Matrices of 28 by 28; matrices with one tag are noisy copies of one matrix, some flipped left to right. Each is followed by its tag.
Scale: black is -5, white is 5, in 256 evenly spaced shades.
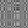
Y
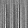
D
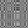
Y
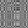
Y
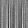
D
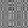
Y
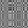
Y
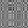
Y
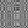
Y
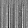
D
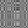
Y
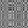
Y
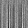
D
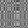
Y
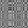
Y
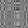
Y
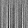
D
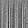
D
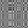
Y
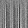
D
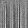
D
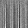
D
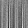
D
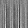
D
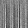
D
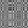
Y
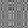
Y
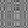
Y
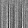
D
